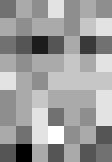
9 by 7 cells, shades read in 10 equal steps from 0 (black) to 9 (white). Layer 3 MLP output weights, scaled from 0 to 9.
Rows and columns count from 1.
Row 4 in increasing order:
5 6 6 6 6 7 8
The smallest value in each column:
3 0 1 3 5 2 3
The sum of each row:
39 43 23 44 47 44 42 41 25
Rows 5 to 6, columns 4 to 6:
7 7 7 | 6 6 6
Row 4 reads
6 5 6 6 7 6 8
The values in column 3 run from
1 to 8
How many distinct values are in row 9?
4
